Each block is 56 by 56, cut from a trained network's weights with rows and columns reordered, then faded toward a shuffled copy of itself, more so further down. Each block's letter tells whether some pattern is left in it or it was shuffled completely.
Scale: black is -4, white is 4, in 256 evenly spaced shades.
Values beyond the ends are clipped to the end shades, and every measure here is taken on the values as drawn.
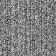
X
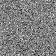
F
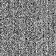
X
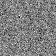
F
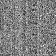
X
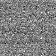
X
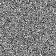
F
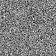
F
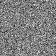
F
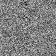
X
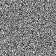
F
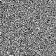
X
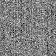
X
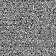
X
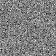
F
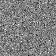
F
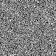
F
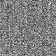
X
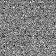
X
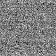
X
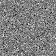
F
